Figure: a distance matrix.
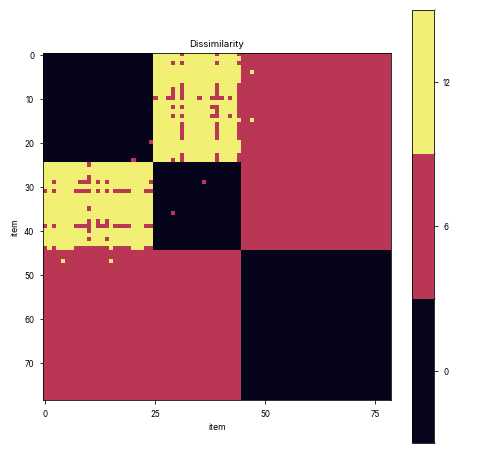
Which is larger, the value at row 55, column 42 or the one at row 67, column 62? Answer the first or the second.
the first
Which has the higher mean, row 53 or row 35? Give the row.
35
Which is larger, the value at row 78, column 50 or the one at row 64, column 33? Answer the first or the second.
the second
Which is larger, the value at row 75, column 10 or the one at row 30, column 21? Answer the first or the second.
the second
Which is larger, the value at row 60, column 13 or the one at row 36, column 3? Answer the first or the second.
the second
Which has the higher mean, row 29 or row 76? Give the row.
29
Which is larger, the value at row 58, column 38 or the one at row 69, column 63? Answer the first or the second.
the first
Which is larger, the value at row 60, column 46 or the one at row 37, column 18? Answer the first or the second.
the second
